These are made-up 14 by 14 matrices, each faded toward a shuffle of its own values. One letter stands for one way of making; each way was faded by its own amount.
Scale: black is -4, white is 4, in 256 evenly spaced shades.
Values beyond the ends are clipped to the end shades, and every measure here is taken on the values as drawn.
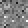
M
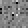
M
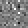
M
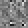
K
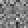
K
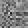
K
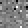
M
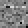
M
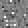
M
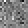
K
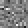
M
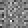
K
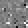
M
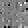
M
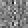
K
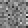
K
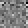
K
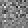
K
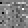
M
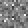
M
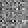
K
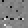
M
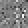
M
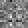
K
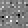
M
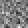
K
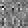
K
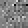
M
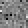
M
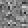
K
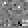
M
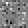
M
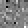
M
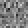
K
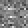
K
